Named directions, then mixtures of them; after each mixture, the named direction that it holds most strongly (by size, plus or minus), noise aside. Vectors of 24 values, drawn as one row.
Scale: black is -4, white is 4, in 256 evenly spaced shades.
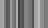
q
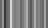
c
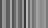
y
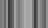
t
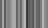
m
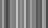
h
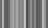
h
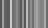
y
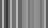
h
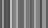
c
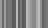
m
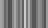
t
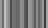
c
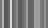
c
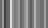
c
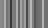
c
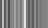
m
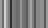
c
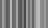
y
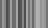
y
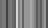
h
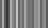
h
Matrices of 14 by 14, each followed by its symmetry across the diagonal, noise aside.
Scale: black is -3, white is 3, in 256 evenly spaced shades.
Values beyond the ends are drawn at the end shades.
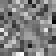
antisymmetric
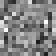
neither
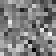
antisymmetric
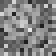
symmetric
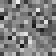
antisymmetric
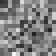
symmetric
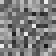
symmetric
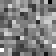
antisymmetric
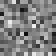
antisymmetric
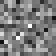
neither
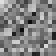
symmetric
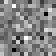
neither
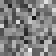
neither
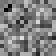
symmetric
